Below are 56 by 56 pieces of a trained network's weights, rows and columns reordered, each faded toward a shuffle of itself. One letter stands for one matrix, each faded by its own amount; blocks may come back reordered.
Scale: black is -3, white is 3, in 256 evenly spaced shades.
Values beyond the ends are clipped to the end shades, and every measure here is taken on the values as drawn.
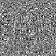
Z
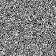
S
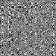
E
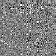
E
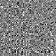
E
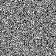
S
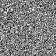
S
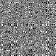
E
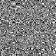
Z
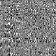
E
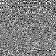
Z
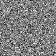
S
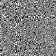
E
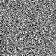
S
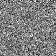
S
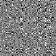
E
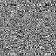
Z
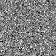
S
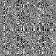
E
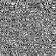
Z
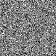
S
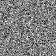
S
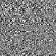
Z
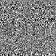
Z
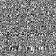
Z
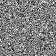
S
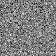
S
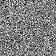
S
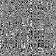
E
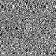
Z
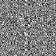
Z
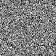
S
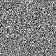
S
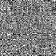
Z
